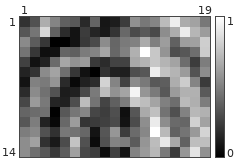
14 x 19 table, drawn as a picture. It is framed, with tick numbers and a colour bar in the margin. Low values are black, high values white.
Seam: vertical, 60% of the way across, the right part higher. Rings: centred on the bottom middle. Ninth with the highest average: bottom right.
